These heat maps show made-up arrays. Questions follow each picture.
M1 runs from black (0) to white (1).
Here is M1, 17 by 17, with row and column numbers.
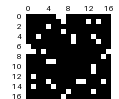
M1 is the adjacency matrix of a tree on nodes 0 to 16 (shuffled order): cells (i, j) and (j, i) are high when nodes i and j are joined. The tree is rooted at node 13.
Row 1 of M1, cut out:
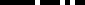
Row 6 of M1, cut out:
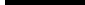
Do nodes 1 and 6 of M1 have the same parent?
no
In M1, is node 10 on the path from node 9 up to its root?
no
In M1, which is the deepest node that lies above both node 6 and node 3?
7
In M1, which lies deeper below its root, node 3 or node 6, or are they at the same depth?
node 6
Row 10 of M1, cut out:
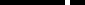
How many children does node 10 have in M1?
0
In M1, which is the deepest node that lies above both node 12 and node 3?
1
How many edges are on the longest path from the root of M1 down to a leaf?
8
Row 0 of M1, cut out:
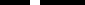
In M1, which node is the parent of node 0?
7
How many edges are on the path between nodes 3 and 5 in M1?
4
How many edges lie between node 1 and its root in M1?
5
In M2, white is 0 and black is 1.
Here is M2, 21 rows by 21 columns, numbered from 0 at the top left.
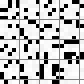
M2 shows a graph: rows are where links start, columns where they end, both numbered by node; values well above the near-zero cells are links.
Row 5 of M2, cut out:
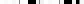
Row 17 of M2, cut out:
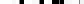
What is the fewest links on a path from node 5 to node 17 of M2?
1
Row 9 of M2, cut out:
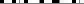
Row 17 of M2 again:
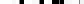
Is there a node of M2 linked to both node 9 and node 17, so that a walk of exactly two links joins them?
yes
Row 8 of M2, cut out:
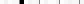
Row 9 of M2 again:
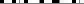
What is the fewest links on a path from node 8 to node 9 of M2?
4
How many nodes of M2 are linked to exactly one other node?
1
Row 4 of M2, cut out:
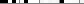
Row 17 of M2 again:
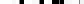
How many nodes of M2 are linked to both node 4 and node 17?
1
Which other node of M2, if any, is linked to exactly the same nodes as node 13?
none
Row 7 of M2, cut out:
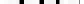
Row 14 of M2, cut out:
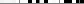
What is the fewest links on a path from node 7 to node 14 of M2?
1
